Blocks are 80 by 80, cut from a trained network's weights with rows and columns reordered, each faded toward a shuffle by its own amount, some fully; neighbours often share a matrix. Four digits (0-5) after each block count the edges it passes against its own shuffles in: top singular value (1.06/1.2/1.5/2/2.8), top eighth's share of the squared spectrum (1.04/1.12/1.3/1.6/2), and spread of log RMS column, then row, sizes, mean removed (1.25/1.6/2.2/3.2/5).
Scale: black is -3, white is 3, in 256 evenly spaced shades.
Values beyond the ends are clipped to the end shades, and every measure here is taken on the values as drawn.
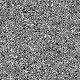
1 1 0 0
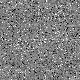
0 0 0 0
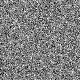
0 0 0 0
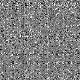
3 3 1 3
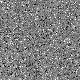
0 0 0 0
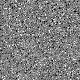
0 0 0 0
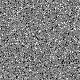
0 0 0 0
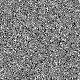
1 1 0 0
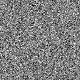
2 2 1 0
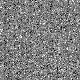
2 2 0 1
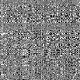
3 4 1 4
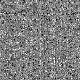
2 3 0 2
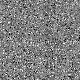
1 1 0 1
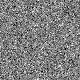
1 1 0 0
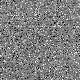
2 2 1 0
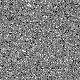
1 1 0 0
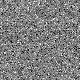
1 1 0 0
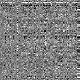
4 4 3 2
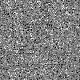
1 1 0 0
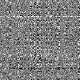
4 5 4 2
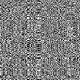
4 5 3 3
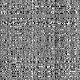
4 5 1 4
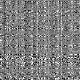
4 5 1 4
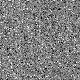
0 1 0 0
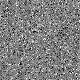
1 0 0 0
